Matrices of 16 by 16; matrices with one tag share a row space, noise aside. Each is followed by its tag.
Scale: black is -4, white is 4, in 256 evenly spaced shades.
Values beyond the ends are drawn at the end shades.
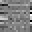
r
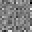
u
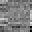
r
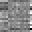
r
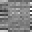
r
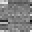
r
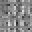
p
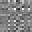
p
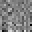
u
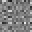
u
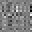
u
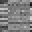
r
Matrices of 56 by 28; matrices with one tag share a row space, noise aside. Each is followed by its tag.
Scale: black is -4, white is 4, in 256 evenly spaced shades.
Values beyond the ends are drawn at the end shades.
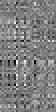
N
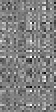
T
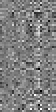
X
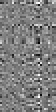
X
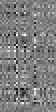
N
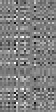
N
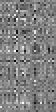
N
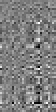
X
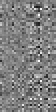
X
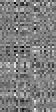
N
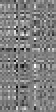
N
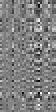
X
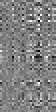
X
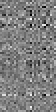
T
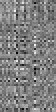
N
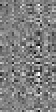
X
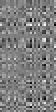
T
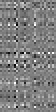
N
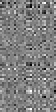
T
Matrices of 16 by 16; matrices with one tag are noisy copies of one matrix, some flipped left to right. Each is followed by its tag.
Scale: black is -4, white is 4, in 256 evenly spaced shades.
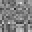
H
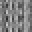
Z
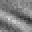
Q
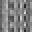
Z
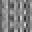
Z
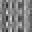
Z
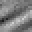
Q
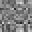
H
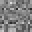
H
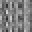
Z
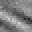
Q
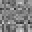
H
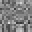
H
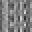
Z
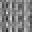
Z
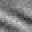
Q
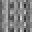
Z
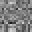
H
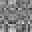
H
